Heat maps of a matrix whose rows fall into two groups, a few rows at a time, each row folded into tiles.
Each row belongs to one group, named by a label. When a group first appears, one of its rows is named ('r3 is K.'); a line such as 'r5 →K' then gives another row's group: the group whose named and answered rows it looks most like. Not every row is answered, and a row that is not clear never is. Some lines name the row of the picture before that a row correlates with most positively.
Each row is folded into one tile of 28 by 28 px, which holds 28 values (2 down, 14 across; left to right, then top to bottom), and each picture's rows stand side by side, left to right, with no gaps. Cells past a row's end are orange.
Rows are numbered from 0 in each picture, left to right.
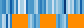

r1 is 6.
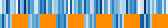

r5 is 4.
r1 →6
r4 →6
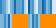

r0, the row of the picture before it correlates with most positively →4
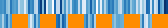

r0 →6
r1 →6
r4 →6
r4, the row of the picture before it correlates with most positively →1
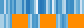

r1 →6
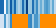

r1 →4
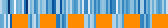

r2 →4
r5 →4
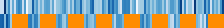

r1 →4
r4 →6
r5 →4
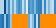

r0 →4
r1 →6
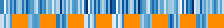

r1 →6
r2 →4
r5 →6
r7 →4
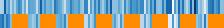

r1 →6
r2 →6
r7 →6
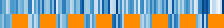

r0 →6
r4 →4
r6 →4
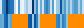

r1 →4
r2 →4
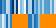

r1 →4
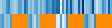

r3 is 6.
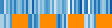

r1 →4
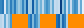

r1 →4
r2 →4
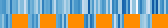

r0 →6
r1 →6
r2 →6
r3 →4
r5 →6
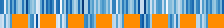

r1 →6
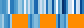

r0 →6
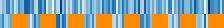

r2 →4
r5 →4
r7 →6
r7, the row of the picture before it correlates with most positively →0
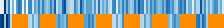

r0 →4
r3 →6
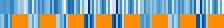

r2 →6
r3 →4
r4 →4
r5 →4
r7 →4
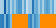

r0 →4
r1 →4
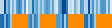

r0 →4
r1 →4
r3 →4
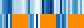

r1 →6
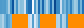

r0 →6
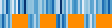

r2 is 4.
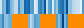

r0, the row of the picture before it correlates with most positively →0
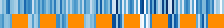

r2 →4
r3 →6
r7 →6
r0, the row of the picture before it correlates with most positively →0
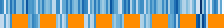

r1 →6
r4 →6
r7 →4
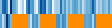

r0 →6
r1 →6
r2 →4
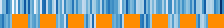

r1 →6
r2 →6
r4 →6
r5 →4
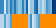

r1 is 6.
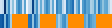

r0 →4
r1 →4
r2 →6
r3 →6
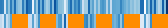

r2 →6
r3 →4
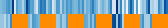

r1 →6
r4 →4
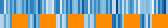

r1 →6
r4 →4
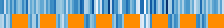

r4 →6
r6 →4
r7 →4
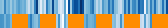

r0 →4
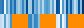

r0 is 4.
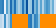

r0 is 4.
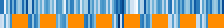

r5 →4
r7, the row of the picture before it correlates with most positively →0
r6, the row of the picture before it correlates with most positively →0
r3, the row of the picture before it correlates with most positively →1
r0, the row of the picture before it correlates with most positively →0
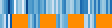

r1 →6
